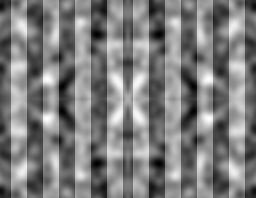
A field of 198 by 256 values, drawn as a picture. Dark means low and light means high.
Mirror symmetry: left to right and top to bottom. Stripes: upright, repeating 8 times. Slope: none. Ninth with the highest average: centre. Lone odd cells: none.
